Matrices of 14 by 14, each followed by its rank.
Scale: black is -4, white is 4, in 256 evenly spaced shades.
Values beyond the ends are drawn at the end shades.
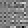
three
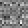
three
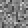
full rank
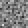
full rank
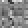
three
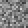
full rank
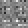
three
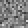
full rank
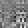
three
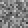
full rank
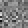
three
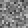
full rank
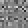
three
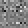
three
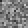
full rank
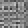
three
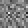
three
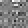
three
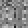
three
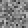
full rank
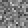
full rank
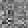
three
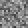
full rank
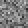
full rank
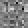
three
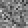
full rank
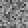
full rank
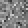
full rank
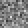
full rank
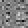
three
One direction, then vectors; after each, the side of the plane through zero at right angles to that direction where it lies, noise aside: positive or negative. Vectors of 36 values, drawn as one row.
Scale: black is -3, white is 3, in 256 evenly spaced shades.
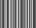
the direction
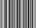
negative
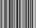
negative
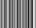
negative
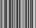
negative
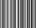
positive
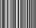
positive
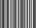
positive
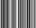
positive
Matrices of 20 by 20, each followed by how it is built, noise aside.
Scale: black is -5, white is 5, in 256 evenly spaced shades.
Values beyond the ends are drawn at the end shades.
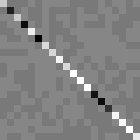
diagonal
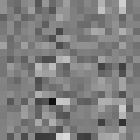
low rank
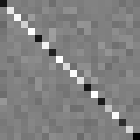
diagonal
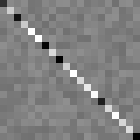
diagonal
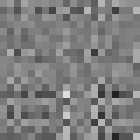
low rank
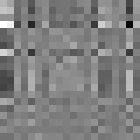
low rank
